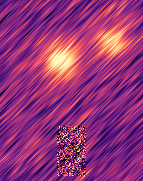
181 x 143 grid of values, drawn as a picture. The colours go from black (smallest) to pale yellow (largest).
Odd patch: rougher, in the bottom middle. Roughest part: bottom middle. Bumps: two.
